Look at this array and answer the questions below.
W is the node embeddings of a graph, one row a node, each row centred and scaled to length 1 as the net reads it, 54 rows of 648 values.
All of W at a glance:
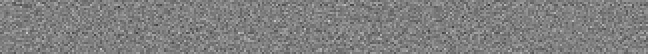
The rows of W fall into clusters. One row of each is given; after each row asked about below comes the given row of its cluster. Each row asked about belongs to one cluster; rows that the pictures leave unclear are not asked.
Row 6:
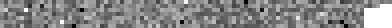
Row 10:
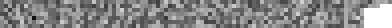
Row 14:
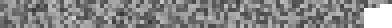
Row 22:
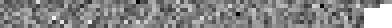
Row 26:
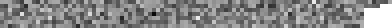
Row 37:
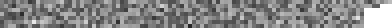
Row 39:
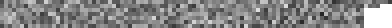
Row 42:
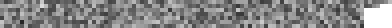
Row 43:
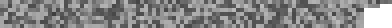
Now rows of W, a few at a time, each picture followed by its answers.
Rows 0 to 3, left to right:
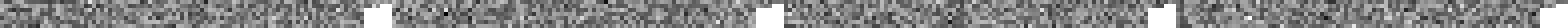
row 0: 42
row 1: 43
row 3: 14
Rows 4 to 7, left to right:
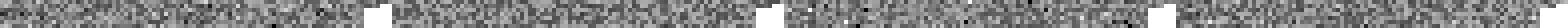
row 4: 26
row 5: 26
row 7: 37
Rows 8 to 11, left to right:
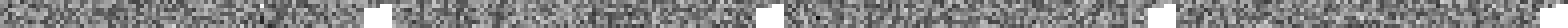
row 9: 6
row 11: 14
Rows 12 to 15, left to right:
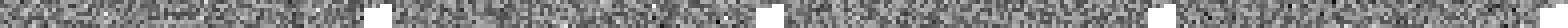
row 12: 39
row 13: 43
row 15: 10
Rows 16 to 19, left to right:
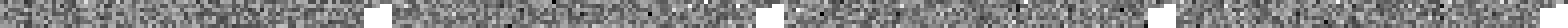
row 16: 6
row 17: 26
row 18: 42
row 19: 14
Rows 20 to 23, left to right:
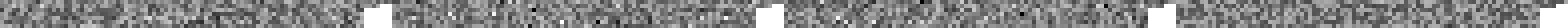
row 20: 43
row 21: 6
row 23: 26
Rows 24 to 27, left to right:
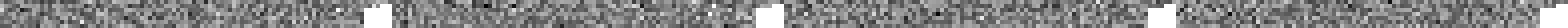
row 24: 42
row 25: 10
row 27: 43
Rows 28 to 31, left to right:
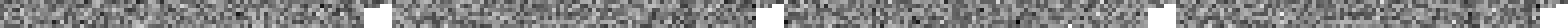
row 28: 22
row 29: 39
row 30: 37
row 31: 39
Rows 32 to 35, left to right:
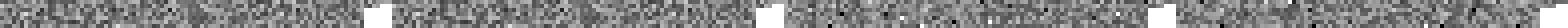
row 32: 42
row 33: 42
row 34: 6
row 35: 43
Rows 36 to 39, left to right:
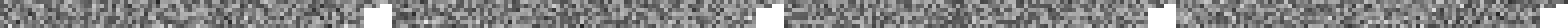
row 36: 10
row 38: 37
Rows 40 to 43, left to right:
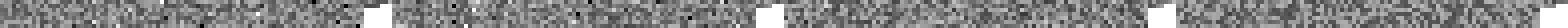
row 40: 26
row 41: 6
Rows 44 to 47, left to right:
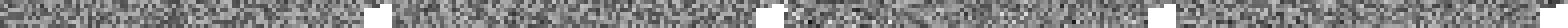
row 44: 37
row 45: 14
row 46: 42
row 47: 26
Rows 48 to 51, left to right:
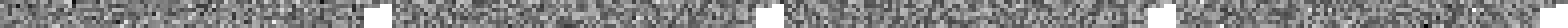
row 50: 10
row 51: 43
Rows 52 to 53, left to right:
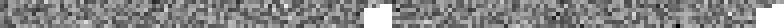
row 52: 14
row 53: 37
